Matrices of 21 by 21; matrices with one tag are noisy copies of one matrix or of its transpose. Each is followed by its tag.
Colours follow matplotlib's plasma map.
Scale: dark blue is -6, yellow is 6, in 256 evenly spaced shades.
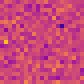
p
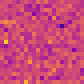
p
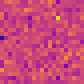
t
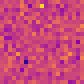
p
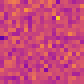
t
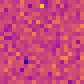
p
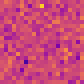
p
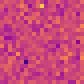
p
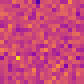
t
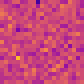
t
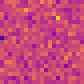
t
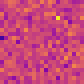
t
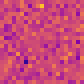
p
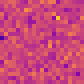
t
